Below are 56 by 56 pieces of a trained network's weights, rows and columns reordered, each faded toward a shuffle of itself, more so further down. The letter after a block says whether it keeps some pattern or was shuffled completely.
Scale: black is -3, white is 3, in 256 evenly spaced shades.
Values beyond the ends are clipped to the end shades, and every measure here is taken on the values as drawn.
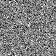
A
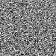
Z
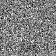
Z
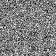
A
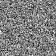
A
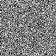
Z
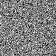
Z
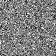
A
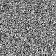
A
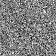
A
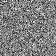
A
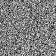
Z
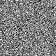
A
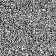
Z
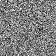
A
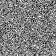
A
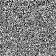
Z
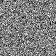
A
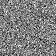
Z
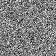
A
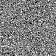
Z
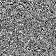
Z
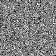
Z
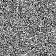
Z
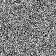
A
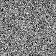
A
